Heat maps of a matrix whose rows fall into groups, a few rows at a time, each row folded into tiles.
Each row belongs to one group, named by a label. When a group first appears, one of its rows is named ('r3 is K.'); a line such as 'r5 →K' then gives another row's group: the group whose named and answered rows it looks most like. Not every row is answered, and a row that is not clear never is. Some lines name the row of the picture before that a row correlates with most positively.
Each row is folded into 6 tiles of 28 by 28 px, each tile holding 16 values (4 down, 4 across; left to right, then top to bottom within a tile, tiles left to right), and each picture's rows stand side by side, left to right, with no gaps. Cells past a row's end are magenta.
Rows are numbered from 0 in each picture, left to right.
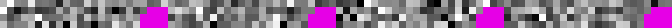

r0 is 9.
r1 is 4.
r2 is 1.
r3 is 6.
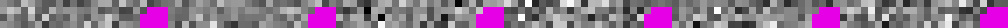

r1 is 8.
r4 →8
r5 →4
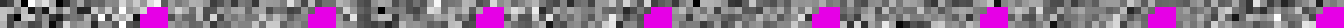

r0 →1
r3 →4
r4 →1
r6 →4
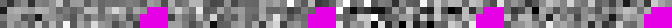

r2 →9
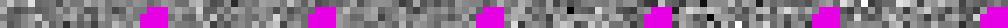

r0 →9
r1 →4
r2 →1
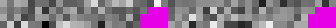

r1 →8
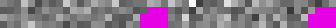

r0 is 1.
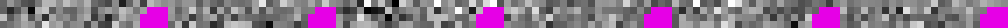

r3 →4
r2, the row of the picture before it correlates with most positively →0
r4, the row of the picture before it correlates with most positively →1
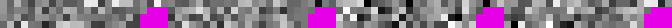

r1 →6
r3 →8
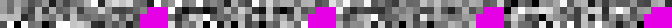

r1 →9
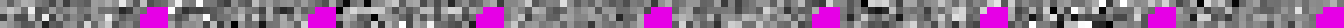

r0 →4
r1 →9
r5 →1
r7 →1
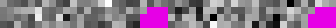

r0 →6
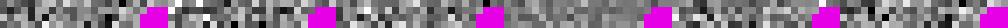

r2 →6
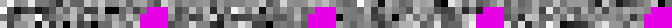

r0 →9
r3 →8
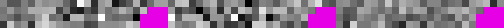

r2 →8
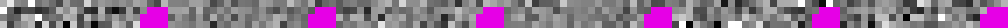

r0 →9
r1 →4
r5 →6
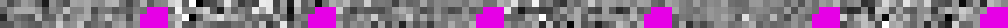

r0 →6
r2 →9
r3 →9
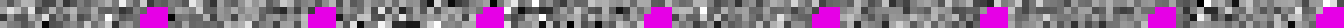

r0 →4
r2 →8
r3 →9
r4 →4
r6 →9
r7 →1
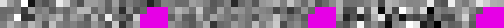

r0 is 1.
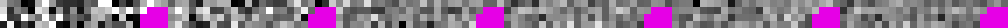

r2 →9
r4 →1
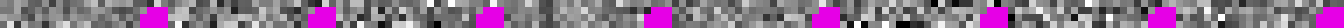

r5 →8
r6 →6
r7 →4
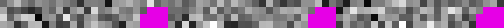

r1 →8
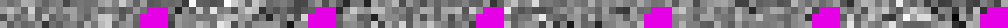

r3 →9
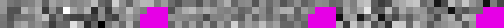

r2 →6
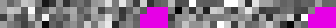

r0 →4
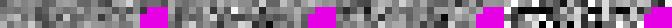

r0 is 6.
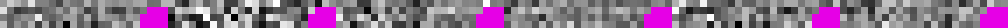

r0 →9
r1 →6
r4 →9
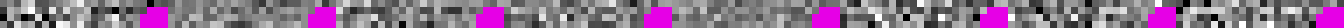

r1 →8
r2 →9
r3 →6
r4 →4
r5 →6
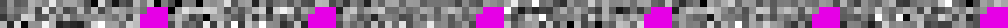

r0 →8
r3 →9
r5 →6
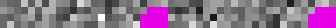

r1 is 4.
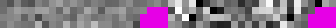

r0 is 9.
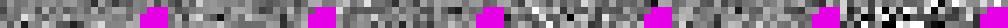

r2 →9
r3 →6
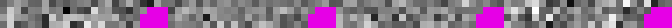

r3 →4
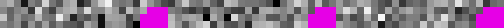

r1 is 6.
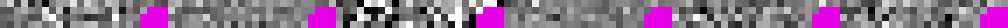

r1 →9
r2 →1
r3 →1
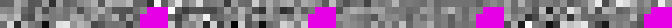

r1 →9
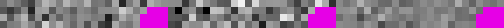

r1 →1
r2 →4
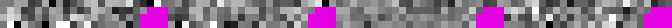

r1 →8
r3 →4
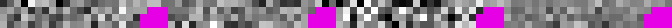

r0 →1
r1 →8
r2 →1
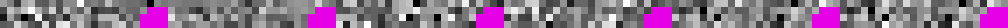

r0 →6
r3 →4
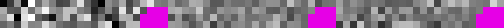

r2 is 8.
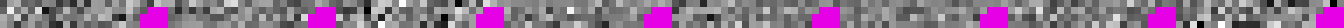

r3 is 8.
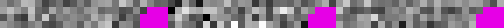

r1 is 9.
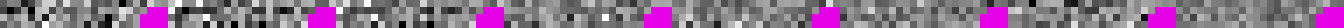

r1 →9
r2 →9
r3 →6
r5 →6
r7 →1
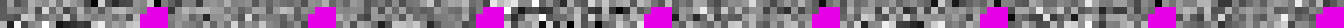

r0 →8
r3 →9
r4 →6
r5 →8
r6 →6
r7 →4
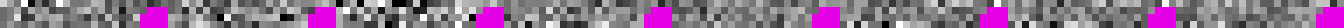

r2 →1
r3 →8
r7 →8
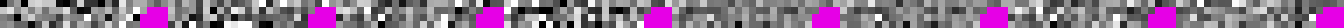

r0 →1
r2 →4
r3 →9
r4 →9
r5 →9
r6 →4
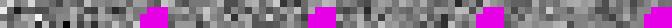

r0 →9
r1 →6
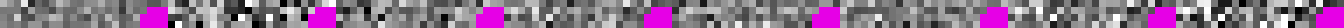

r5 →9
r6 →4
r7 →4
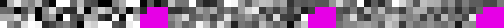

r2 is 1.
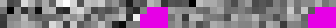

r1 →1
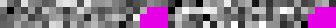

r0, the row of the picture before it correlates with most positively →0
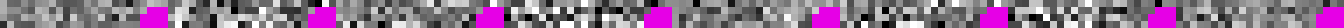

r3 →6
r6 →6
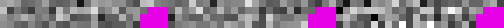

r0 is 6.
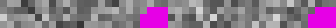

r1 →4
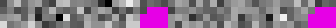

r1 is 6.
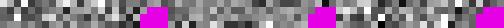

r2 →4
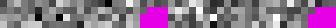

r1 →4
